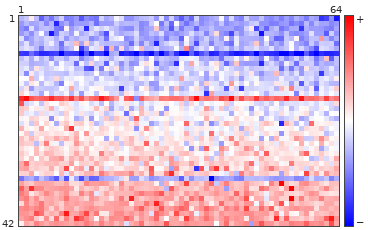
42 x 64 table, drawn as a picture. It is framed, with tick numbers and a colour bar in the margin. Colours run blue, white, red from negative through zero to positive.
Histogram: bell-shaped. Odd lines: rows 8, 17 and 33. Slope: up to the bottom. Average level on the scale: 50%.
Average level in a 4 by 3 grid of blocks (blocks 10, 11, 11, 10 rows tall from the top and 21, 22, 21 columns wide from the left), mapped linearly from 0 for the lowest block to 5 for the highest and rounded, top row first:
0 0 0 | 3 3 2 | 4 4 4 | 5 5 5
